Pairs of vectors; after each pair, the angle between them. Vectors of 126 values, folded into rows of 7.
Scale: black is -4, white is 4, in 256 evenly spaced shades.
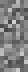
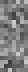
partly aligned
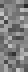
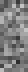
orthogonal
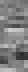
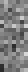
partly opposed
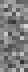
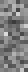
nearly parallel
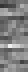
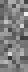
orthogonal
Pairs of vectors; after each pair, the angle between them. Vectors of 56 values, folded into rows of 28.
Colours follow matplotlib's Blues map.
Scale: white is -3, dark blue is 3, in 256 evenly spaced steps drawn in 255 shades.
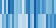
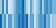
nearly opposite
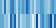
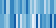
nearly parallel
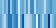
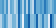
nearly opposite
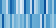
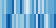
orthogonal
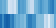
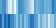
nearly parallel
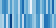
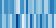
orthogonal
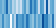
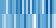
orthogonal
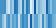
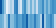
partly aligned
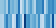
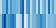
partly opposed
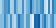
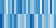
partly opposed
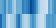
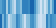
nearly parallel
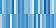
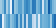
orthogonal
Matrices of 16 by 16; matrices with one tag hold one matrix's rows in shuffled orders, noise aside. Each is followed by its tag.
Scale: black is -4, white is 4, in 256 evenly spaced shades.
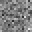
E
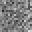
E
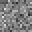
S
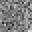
E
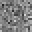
E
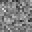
S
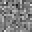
S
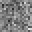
E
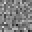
S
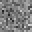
E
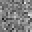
E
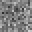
E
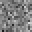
E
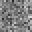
E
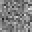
E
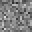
S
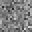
E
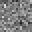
S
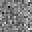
E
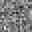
S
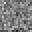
S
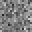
E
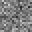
S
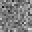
E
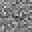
S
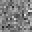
E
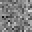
E
